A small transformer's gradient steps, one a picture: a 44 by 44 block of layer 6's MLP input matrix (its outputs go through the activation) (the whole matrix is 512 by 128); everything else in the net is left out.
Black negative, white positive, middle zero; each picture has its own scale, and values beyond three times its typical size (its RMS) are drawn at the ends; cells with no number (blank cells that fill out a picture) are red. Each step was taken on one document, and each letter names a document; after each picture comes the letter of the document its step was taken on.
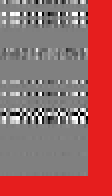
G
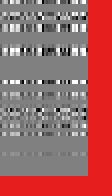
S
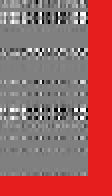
G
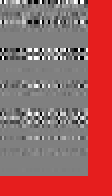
G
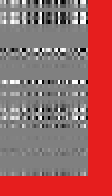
G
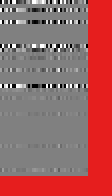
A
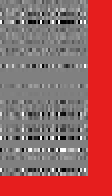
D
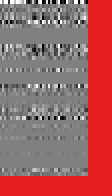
A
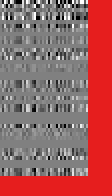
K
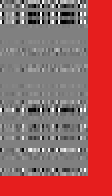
D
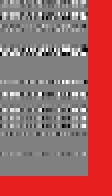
S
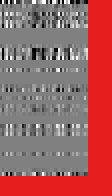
A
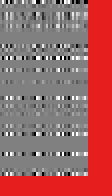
K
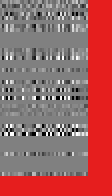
K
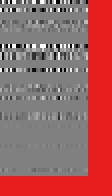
A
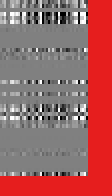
G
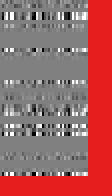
K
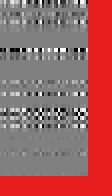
G
